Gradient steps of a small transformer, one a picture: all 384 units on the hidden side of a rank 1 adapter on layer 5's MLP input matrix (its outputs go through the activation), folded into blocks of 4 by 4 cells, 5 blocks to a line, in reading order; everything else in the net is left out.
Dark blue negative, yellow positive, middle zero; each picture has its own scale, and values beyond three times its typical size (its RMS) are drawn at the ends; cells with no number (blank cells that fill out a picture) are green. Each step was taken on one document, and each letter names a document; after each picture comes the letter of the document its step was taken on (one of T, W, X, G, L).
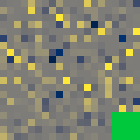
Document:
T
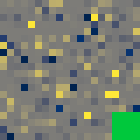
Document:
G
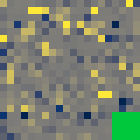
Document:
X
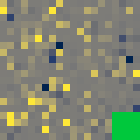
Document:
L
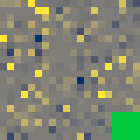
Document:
X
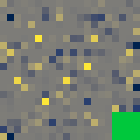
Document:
G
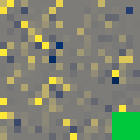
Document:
L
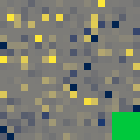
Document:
G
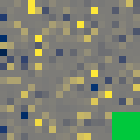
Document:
X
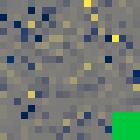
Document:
X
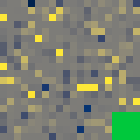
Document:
T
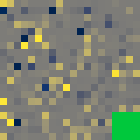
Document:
L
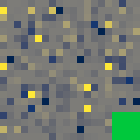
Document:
T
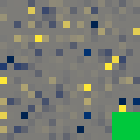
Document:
T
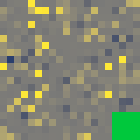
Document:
X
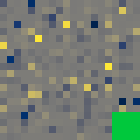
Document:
T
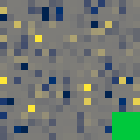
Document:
T
